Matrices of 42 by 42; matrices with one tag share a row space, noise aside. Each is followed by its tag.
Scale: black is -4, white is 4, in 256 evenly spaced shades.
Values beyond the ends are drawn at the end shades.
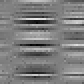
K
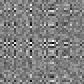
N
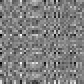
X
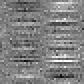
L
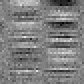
L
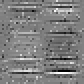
L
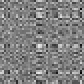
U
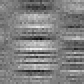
K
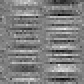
L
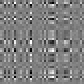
N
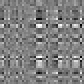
U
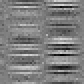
L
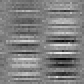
L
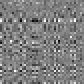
X
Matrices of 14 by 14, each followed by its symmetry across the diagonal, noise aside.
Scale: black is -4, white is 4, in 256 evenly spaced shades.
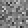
antisymmetric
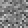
neither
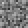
symmetric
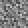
antisymmetric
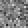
antisymmetric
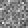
symmetric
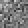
symmetric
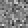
neither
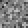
symmetric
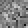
symmetric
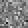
neither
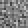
antisymmetric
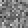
neither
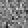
neither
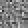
antisymmetric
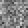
neither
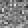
neither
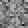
neither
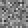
antisymmetric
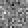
antisymmetric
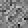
symmetric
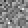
symmetric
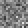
symmetric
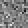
antisymmetric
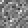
symmetric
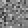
neither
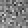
antisymmetric
